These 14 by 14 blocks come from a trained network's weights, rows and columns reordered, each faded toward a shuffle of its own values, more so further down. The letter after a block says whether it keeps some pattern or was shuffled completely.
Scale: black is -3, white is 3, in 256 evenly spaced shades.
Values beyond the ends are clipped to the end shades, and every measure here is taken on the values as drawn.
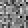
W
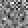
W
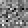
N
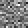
W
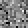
N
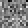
W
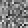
N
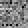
W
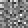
W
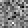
N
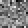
W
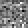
N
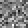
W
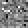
N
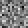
W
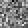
N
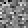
N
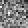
N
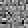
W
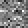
W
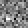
W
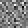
W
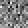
W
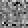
W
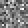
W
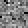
N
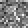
N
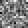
N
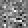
W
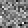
N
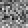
W
